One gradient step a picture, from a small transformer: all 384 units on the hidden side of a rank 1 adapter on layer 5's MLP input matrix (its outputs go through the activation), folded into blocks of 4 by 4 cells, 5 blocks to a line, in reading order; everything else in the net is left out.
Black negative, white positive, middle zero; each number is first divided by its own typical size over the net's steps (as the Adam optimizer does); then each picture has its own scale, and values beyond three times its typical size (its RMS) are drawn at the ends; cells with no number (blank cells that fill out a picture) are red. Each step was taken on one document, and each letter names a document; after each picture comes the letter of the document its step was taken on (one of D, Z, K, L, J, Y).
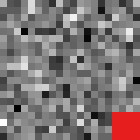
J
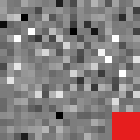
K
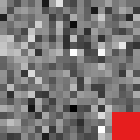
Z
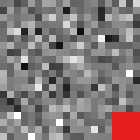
J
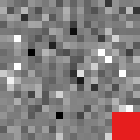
K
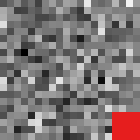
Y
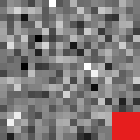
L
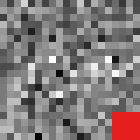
Z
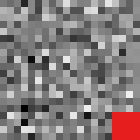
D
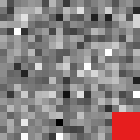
J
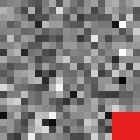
Y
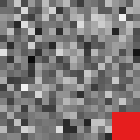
D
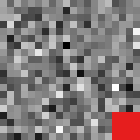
Z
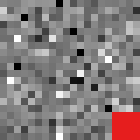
K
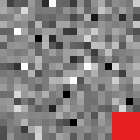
L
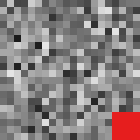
D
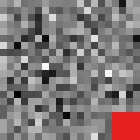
Y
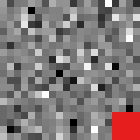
L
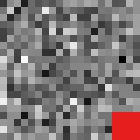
Y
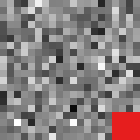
D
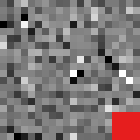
K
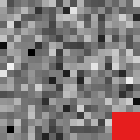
Z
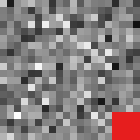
J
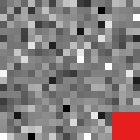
L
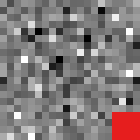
J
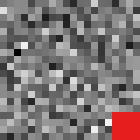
Z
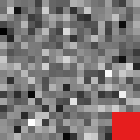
Y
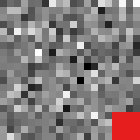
L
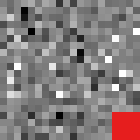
K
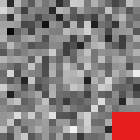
D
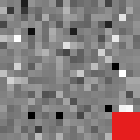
K
